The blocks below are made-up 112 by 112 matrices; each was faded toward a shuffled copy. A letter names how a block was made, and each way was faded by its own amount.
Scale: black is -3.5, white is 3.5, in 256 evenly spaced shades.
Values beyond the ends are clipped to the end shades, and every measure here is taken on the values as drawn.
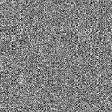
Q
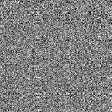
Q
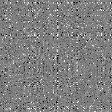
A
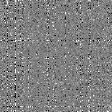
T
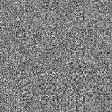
Q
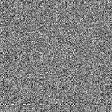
Q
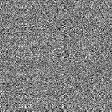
Q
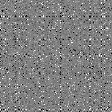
A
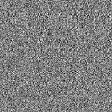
Q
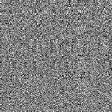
Q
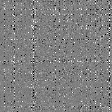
T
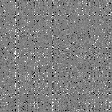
A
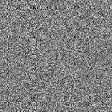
Q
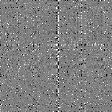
A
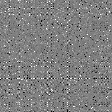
A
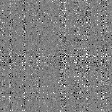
T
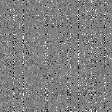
T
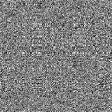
Q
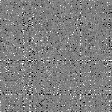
A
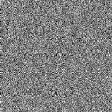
Q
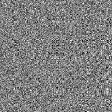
Q
